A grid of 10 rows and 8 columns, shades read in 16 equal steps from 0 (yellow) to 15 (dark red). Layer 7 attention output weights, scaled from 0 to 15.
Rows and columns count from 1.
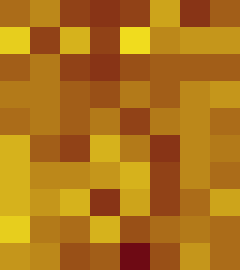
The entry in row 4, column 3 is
9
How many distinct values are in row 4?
5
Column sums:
48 71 81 84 78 87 70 71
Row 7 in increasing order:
3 3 5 6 6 6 8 11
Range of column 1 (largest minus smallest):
8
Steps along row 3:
down up up down down same same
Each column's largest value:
9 11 11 12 15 12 12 9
